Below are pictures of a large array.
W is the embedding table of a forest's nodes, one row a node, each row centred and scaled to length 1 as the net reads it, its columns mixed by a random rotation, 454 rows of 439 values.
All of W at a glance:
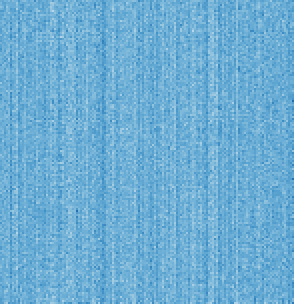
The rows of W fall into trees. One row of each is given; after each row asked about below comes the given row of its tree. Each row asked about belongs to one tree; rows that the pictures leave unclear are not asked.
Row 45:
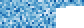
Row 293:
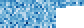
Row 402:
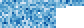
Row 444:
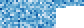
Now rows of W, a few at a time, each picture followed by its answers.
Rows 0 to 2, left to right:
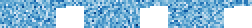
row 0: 293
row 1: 45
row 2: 45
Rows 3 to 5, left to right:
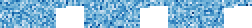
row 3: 402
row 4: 293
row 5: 402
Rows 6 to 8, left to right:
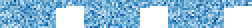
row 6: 402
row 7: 293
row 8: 402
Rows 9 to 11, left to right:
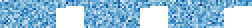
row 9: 402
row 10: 293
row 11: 402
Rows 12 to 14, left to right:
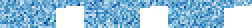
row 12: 402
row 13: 402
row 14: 293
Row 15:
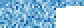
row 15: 293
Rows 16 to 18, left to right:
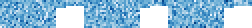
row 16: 293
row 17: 444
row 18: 293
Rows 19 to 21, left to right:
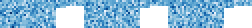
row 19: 45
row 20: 45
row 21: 293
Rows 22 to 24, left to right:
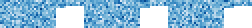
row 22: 293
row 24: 293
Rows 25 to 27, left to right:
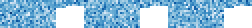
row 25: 45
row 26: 45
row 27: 444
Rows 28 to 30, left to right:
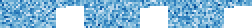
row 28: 45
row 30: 444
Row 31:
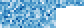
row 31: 45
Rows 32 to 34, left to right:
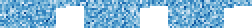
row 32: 402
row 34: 293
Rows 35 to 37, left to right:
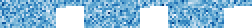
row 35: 45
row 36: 402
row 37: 402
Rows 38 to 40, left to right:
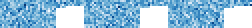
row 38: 45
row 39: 293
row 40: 402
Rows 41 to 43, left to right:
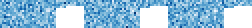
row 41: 45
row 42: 45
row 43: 45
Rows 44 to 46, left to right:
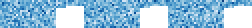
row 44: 45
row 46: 45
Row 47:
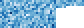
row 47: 45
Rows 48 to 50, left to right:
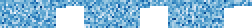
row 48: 293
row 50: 293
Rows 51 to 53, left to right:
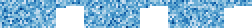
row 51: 45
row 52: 293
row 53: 402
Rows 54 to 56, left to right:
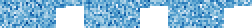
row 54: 293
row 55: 293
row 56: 293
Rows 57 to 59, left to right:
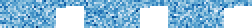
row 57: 293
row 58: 45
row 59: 45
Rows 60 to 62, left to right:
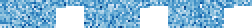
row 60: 293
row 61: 293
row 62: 293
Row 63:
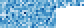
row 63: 402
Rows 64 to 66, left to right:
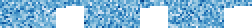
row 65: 293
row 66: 402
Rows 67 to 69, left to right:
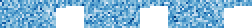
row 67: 45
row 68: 402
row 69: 45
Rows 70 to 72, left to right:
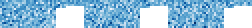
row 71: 293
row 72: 293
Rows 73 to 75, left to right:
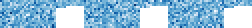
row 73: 45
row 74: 444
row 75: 45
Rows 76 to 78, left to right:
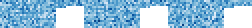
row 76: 444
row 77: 402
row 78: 293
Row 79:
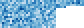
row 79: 45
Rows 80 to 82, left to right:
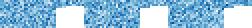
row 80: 402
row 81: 293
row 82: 45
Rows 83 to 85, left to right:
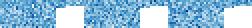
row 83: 293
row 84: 402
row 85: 45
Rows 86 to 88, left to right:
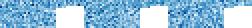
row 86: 402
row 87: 45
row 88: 45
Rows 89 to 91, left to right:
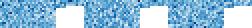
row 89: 45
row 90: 45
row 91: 293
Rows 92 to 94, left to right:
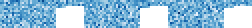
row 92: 402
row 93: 293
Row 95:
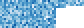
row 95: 293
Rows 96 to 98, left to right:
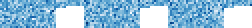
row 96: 45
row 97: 45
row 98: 45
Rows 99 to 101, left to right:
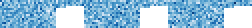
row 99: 45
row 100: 293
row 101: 402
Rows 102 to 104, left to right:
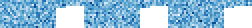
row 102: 293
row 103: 402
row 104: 402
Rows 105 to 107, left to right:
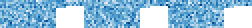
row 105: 293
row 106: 402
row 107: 402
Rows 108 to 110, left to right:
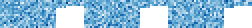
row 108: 402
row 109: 293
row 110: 293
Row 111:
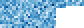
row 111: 293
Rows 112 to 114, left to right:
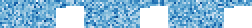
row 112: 293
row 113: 45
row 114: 444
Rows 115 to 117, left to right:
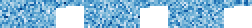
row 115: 45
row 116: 293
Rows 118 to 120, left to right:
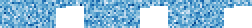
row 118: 293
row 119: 402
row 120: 293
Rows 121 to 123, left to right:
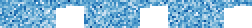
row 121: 45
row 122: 293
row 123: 45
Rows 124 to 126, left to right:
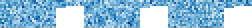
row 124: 293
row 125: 402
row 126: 444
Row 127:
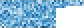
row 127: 293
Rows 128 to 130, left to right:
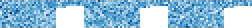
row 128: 45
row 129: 402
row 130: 45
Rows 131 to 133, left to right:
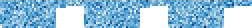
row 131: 293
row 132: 293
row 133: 293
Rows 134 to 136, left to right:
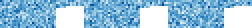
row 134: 45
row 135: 402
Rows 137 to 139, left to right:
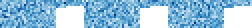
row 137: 45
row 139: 293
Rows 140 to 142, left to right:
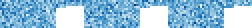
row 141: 444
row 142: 293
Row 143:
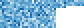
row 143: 45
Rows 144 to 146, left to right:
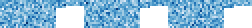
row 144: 293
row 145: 45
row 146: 293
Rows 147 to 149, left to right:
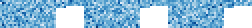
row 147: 45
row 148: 45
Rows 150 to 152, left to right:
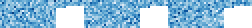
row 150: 45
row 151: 402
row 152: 45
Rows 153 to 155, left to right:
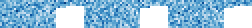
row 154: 45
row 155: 45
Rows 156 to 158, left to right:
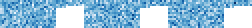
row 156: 293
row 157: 402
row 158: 402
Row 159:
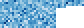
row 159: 402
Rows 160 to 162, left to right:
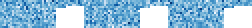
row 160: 444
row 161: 402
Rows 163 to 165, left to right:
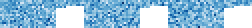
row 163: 402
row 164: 402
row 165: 45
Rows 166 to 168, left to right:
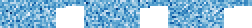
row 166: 45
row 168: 45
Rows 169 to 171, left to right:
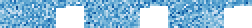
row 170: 45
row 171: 45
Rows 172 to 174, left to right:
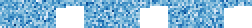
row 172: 293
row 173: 45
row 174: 45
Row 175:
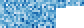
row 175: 293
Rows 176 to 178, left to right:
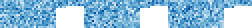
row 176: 402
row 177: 45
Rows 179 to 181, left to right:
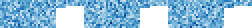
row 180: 293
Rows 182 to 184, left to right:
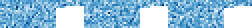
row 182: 293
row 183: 402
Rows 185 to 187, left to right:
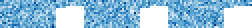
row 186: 45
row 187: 402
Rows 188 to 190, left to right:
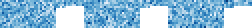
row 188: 45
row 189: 402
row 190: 293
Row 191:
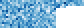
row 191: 45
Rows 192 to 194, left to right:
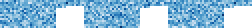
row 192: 402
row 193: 293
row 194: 402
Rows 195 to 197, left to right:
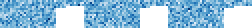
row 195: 402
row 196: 402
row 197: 45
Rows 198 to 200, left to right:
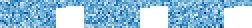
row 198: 402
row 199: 402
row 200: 45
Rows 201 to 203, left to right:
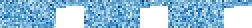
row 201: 444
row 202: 293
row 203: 45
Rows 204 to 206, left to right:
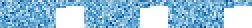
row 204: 45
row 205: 293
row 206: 293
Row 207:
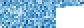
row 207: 293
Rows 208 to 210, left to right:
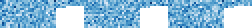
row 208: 45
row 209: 402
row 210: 45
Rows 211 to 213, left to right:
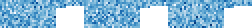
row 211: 293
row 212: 402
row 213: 293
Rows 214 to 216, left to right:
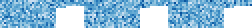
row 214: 444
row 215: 402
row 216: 402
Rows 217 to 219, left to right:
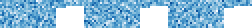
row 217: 293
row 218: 402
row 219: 45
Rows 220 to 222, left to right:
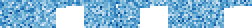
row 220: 45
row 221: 293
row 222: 402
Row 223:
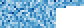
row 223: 45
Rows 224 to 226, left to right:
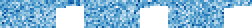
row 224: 45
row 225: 45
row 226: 293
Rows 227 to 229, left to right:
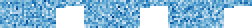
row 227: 293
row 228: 293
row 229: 45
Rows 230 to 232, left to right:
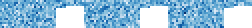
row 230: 293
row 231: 45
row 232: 45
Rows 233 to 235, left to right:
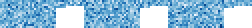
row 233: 293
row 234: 45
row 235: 45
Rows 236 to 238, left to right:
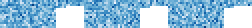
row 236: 402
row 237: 402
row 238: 293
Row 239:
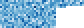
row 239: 293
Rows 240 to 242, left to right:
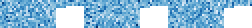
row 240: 45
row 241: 45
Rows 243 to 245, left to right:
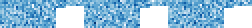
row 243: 293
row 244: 293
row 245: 293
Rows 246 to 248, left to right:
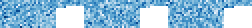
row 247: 402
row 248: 45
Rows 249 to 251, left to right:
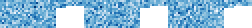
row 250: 293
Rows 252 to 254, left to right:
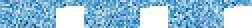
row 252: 293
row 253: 293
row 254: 45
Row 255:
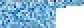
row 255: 45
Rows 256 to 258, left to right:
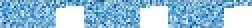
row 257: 402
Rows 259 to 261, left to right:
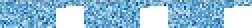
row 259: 402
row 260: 293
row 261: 293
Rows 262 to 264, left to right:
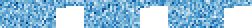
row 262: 293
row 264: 293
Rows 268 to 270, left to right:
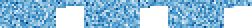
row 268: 293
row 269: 45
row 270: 293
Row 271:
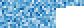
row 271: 45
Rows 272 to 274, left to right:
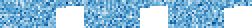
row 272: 402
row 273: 293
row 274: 402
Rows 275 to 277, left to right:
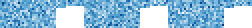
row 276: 293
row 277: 293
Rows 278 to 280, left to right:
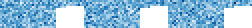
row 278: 402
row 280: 402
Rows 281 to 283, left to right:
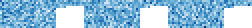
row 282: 402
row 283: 293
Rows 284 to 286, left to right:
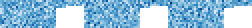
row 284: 293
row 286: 45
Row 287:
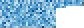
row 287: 45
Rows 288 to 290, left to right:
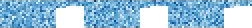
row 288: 45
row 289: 45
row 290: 402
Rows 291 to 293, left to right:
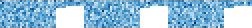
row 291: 45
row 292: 45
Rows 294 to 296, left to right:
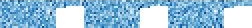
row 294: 45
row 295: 45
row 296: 45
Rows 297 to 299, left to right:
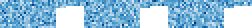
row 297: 402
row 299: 293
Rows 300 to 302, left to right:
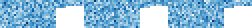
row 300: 293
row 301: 45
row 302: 293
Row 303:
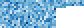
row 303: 293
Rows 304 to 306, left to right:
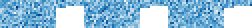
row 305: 45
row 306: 45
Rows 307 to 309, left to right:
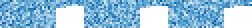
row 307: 45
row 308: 402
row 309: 402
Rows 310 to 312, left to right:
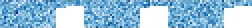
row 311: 293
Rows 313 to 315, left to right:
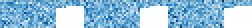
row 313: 402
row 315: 45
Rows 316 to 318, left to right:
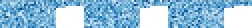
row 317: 444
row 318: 45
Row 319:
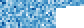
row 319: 45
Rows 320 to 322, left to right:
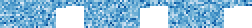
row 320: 402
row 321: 293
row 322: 402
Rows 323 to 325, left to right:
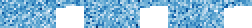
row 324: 45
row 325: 45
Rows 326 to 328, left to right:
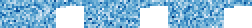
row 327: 293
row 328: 45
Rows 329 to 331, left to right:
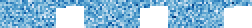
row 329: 444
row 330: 293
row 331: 45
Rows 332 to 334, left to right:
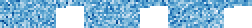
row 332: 402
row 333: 444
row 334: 45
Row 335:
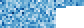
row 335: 45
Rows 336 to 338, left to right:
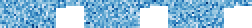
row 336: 293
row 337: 45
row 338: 402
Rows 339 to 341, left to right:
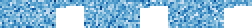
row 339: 45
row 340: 293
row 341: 45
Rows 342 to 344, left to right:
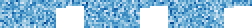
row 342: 402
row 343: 45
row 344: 45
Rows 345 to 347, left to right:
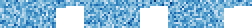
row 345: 293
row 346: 402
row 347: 45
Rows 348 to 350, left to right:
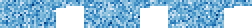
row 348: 402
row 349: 293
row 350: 402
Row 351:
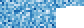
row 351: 45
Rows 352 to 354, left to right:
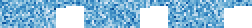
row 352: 45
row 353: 402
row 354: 45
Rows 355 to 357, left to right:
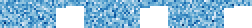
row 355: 402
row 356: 45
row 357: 293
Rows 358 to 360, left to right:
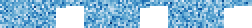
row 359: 293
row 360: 45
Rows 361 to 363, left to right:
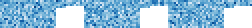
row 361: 293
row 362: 45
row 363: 402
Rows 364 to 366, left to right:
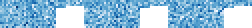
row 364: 293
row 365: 293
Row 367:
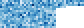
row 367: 402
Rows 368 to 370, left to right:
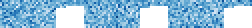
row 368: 45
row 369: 293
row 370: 45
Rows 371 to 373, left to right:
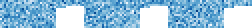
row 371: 444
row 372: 45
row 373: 45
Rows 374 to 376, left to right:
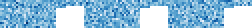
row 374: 293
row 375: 45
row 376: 293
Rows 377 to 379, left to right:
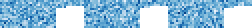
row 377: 402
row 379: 45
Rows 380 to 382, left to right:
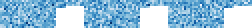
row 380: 293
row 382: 293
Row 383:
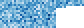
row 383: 402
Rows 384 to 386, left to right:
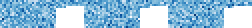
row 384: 444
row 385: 293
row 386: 293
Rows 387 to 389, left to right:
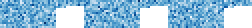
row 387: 402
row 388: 45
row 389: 45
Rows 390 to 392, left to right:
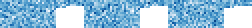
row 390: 45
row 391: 45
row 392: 402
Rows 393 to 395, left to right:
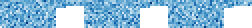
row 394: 402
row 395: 293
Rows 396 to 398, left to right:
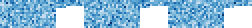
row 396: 444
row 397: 293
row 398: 402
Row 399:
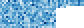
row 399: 402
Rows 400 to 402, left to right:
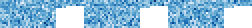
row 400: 402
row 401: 402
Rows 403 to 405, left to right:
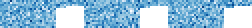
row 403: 45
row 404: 45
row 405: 293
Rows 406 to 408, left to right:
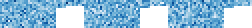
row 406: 402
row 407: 293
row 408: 293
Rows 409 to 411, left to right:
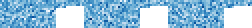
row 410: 293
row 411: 293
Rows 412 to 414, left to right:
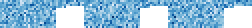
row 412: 402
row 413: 293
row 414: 45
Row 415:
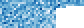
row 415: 45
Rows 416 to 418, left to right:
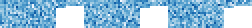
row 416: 293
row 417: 293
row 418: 444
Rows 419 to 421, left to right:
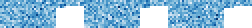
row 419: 293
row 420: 293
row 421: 402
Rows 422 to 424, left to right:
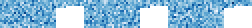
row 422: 402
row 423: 402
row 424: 45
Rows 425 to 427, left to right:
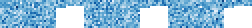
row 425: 293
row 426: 444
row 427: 45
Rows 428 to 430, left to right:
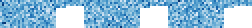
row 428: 45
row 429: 293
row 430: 45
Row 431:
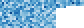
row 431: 45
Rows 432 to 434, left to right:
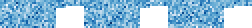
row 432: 293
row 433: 293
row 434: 402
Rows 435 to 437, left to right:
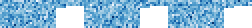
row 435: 293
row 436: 293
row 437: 402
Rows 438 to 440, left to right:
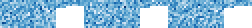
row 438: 45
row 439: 293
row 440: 45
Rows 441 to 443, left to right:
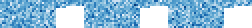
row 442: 444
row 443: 293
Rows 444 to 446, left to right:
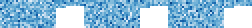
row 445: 293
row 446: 45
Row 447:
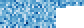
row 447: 293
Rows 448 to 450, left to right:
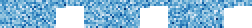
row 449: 293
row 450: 45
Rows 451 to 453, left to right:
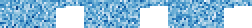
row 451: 293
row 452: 293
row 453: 293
